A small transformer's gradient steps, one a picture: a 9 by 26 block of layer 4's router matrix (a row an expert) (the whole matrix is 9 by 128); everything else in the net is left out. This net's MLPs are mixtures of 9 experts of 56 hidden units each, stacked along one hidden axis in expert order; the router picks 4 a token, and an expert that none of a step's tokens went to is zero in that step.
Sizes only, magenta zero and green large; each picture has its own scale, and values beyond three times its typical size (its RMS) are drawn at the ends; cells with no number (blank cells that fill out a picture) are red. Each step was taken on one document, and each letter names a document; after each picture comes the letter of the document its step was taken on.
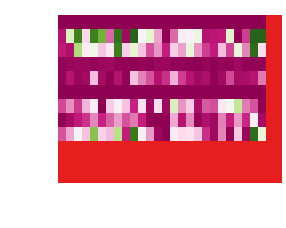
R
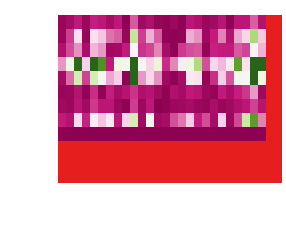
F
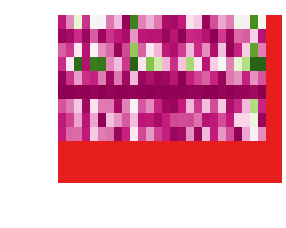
F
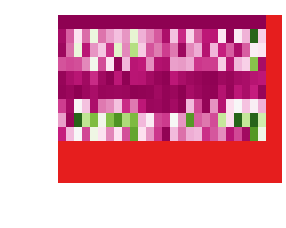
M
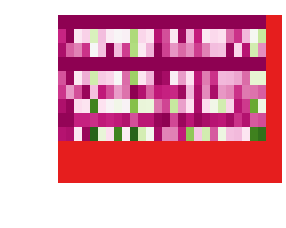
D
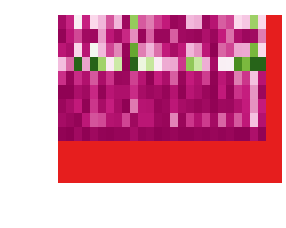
F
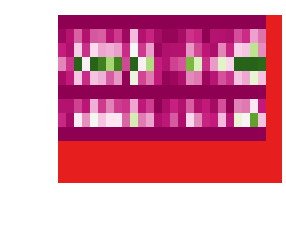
F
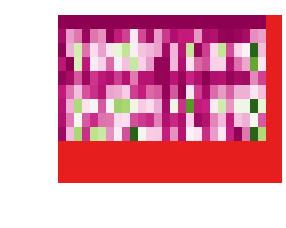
R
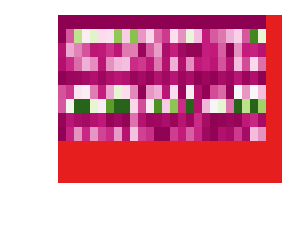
R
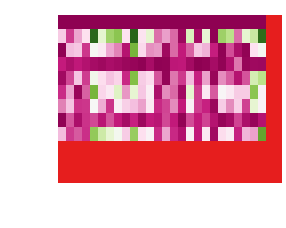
D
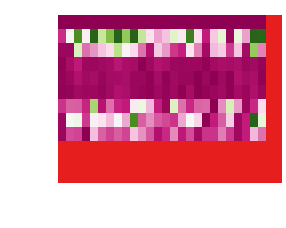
R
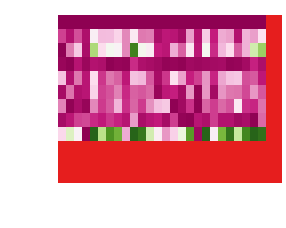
D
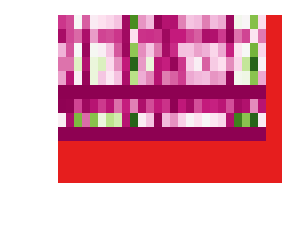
M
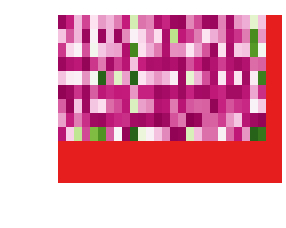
M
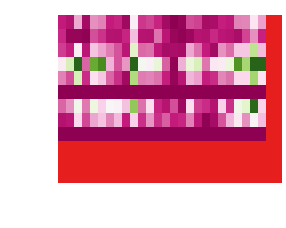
F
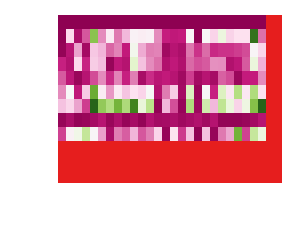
D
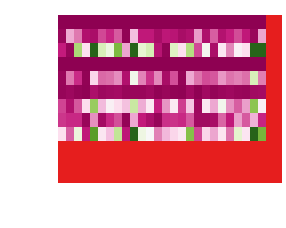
D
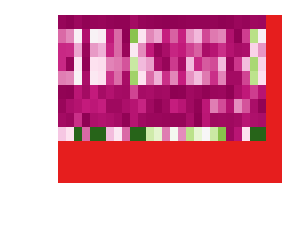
M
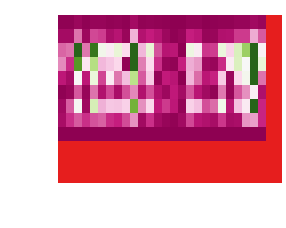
F
